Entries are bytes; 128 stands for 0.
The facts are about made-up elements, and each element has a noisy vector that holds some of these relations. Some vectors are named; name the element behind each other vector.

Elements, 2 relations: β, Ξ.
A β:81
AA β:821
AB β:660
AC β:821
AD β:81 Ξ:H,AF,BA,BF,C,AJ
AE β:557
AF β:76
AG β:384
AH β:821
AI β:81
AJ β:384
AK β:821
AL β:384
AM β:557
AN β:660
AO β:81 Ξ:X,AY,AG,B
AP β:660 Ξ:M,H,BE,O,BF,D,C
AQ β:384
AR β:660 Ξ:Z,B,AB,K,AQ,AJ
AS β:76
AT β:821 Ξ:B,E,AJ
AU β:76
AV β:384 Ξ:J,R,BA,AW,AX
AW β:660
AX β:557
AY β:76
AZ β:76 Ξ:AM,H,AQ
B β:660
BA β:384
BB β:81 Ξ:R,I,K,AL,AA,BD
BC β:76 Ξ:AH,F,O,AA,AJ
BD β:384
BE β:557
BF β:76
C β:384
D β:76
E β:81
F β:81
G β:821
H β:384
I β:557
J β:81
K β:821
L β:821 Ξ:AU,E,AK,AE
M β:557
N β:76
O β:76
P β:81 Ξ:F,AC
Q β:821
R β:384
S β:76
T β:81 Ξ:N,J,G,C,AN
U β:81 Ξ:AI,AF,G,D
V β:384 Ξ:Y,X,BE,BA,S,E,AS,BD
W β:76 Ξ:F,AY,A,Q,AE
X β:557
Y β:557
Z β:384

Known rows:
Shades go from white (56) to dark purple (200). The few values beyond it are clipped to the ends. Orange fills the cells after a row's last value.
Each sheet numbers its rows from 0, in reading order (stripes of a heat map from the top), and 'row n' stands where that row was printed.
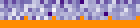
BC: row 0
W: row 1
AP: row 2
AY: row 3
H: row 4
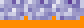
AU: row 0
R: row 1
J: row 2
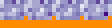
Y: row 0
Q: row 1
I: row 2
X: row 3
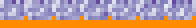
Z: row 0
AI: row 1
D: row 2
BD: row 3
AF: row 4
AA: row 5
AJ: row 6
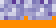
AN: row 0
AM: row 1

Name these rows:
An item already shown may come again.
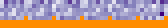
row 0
AJ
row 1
K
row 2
J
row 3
D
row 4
BA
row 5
AO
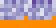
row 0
AF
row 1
AJ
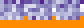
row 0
AZ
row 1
P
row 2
BB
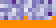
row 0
F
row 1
B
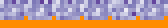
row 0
BE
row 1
AQ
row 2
D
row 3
AH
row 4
AE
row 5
M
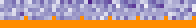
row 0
E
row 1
AF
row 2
BF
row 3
AD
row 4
AV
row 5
AV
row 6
U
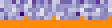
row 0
AY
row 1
AJ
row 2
V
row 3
AC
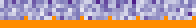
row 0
O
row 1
AT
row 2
F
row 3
T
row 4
AR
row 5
G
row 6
L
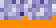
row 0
AG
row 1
AA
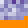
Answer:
C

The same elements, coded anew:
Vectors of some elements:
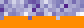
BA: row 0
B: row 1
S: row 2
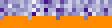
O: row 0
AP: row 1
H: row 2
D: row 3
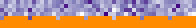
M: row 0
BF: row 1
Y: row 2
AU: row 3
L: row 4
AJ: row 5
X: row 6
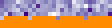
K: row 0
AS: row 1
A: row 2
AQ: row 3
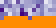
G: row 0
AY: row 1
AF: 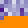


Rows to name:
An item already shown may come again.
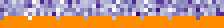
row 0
BA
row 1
BB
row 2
W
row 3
AC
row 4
AR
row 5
AD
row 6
AT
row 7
G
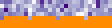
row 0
AQ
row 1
W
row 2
X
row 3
P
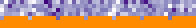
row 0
AO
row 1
T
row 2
C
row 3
BE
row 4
W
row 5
E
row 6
AM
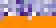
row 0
U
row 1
R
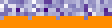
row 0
AZ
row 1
AD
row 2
O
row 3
AI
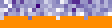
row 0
BC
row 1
AG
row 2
V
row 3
BE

